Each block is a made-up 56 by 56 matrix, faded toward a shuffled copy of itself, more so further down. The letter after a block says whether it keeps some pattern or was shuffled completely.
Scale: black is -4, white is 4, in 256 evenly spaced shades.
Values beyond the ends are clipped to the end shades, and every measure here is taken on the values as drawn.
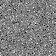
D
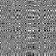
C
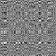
C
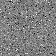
D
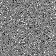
D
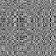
C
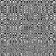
C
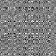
C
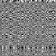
C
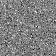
D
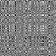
C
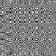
C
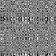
C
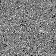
D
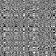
C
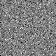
D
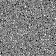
D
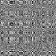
C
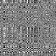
C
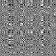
C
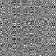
C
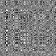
C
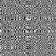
C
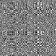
C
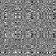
C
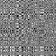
C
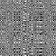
C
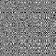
C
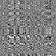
C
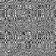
C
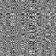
C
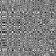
C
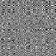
C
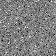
D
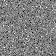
D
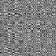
C
